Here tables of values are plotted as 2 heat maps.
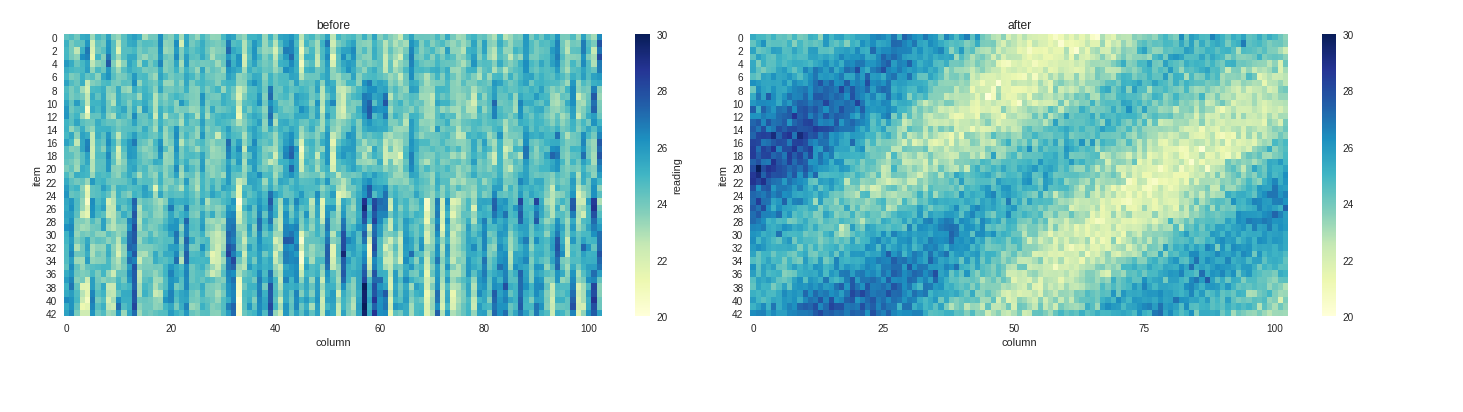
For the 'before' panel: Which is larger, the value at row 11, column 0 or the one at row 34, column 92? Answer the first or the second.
the first
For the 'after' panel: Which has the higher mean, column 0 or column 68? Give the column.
0
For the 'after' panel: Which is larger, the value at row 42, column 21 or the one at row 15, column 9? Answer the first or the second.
the second
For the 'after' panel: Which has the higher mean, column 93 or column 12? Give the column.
12
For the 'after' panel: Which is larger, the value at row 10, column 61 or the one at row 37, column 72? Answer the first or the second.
the second
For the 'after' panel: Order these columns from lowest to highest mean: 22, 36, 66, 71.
66, 71, 36, 22
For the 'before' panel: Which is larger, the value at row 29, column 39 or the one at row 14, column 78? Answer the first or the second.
the first
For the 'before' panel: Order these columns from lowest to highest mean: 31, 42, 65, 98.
98, 65, 42, 31
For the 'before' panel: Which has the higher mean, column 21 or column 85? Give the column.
21
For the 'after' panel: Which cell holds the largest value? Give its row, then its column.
20, 1
